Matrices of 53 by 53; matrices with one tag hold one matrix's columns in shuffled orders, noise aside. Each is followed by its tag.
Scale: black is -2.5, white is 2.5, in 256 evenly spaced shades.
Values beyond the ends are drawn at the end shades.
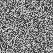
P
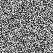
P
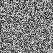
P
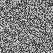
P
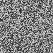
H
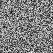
H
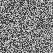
P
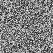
P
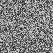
H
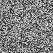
H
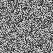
P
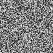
P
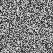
P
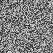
P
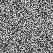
H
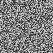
P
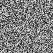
P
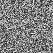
H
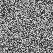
H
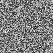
P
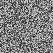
P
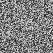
H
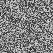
P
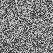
H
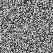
P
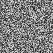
P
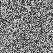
P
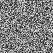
P
